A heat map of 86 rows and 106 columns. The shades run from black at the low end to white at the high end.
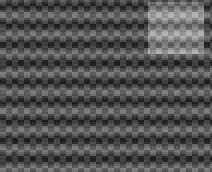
Horizontal stripes repeat 9 times down the table. An odd patch, higher than its surroundings, sits in the top right. On average the colour sits 30% of the way up the scale. The ninth with the highest average is the top right.
